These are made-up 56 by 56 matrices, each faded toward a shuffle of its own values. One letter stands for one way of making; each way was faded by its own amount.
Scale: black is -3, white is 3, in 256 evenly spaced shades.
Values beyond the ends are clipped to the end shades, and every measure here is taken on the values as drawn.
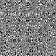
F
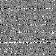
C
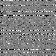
C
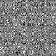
F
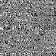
F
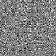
F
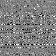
C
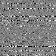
C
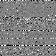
C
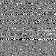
C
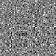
F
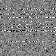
C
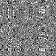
F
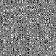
F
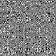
F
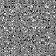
F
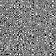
F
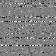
C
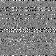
C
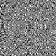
F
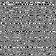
C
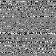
C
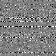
C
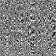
F
